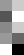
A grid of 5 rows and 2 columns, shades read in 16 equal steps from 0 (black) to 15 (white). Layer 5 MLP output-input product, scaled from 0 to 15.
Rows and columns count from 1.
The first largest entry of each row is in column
2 2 2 1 1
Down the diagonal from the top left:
9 15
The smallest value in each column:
5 0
